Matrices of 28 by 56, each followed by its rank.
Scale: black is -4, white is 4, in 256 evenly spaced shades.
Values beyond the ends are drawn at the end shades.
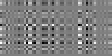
one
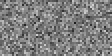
full rank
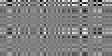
one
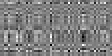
two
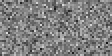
full rank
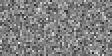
full rank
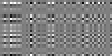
one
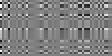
one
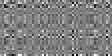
two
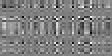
two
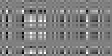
one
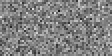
full rank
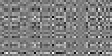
two
